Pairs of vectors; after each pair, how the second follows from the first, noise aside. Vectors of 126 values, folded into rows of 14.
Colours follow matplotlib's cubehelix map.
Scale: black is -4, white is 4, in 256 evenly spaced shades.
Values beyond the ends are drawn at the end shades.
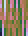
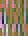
wrapped around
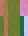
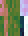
scaled up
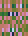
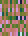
wrapped around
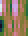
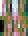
scaled up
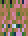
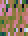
wrapped around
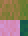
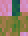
wrapped around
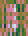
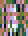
scaled up
